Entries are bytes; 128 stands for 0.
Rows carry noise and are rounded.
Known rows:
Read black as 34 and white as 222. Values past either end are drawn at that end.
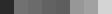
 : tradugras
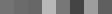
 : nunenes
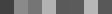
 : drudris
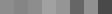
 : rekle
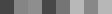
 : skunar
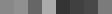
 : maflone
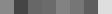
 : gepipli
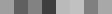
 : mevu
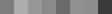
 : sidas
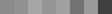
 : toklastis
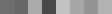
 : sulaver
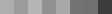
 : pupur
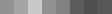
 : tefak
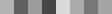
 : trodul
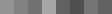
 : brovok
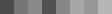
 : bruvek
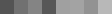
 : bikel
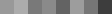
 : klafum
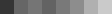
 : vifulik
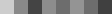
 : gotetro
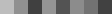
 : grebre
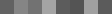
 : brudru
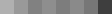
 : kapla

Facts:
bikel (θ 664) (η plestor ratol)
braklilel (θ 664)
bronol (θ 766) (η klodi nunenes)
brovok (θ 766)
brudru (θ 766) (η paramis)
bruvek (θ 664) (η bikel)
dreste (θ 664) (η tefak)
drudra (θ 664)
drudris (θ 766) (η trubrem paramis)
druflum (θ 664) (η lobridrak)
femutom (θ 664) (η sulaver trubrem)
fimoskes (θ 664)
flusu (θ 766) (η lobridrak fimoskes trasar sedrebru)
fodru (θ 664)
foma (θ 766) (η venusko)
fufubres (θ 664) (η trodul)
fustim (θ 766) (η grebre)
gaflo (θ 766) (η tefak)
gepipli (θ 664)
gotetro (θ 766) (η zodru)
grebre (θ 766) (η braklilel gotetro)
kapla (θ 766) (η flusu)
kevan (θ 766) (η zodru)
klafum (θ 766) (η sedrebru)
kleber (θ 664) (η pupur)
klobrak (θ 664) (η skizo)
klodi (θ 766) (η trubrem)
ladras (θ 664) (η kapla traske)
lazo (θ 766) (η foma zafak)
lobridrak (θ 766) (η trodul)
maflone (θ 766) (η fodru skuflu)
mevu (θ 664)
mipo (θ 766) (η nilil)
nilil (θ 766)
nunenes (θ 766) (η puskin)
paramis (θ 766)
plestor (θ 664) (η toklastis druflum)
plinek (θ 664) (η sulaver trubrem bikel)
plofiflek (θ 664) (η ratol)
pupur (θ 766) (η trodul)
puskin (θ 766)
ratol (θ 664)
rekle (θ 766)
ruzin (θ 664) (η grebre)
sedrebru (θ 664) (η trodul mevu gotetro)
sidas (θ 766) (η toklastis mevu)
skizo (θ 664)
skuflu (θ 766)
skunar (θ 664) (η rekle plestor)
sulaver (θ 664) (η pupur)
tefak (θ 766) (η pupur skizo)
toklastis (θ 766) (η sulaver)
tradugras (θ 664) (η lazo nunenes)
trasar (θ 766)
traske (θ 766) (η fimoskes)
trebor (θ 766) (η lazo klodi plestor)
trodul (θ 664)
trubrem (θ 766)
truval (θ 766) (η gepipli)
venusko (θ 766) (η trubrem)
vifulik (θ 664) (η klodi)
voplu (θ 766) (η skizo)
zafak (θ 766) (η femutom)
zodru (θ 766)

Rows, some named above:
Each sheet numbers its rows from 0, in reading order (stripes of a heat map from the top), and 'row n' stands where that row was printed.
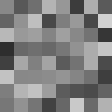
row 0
paramis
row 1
dreste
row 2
lobridrak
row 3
vifulik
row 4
trebor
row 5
trasar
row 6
voplu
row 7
ladras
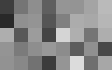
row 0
femutom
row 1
plinek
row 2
trodul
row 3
rekle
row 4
sedrebru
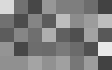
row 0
zodru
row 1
ratol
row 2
brudru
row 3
fodru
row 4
toklastis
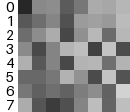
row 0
plinek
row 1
bikel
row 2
kleber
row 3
trubrem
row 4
fimoskes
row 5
klodi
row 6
drudra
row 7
braklilel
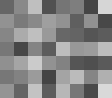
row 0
klobrak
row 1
rekle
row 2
gaflo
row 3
ratol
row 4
tefak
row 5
druflum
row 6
skizo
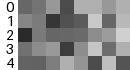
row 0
plestor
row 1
ruzin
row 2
tradugras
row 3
fufubres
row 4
klodi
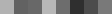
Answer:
skuflu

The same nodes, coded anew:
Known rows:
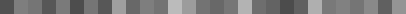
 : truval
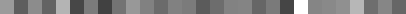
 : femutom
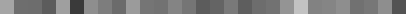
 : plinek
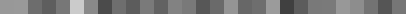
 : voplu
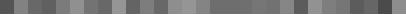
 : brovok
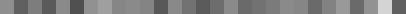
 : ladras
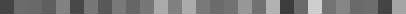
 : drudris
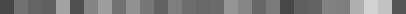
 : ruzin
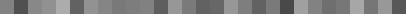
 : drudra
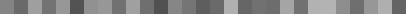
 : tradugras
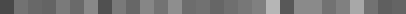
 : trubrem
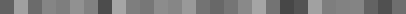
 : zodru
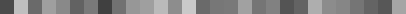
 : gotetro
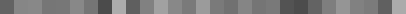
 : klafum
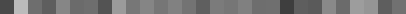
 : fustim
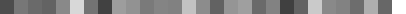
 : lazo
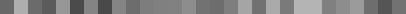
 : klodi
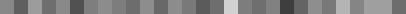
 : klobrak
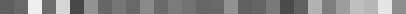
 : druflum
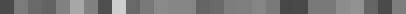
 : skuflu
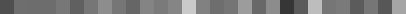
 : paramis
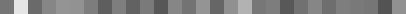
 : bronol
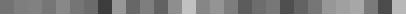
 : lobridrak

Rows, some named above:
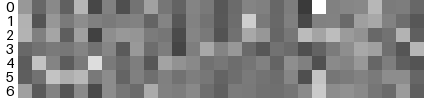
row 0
femutom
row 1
skizo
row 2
vifulik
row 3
lobridrak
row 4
tefak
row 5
dreste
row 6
plinek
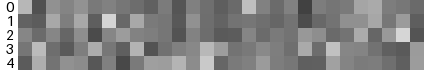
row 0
skizo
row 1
fodru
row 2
ladras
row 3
trebor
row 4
gotetro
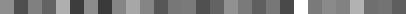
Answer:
femutom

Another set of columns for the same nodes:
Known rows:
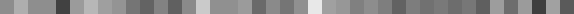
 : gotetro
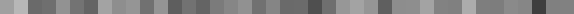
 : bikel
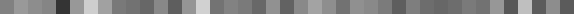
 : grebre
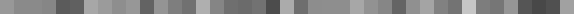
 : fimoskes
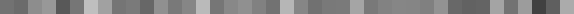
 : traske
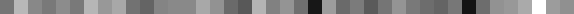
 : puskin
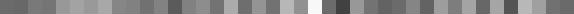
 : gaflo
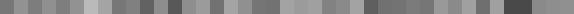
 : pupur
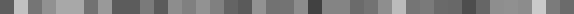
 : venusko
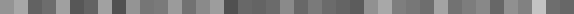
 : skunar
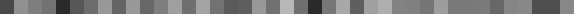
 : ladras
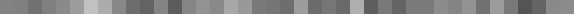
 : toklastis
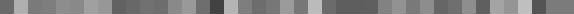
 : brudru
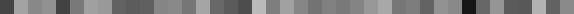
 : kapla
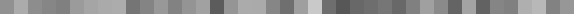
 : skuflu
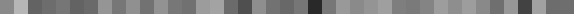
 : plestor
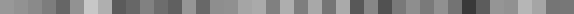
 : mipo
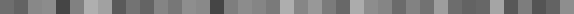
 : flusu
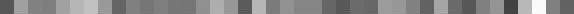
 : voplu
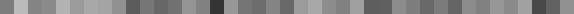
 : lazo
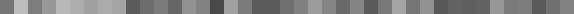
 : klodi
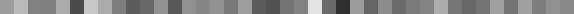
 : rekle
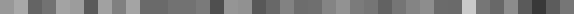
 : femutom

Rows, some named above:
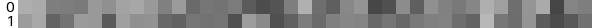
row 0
gepipli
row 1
femutom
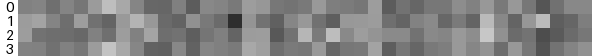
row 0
toklastis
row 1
tradugras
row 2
kleber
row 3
toklastis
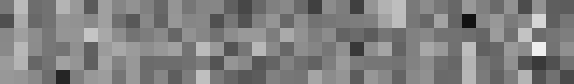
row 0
vifulik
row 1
trebor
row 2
brovok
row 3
fodru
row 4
femutom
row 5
ruzin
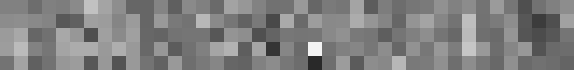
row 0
toklastis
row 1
fimoskes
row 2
femutom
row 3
skizo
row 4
plinek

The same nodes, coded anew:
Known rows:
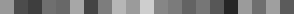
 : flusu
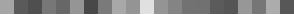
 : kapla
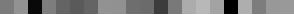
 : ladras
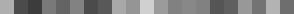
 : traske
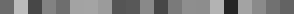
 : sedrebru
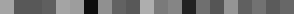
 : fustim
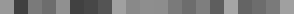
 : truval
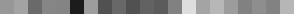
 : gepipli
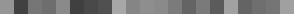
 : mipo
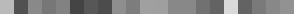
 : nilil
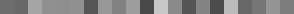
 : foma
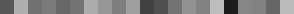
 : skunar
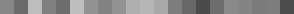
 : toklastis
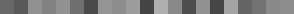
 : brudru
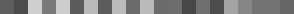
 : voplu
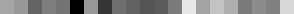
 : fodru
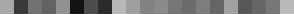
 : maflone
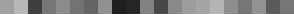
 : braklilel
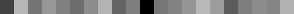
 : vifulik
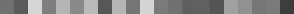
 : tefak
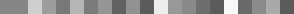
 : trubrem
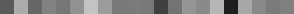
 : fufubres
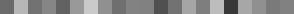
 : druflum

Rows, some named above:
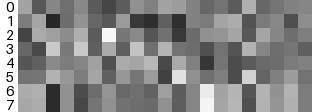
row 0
brovok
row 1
ruzin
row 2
dreste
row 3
voplu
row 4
trebor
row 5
klodi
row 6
fimoskes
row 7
fimoskes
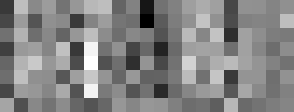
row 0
femutom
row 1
tradugras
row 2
druflum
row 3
klobrak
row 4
skizo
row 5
plestor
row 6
dreste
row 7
brovok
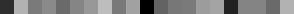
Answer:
plinek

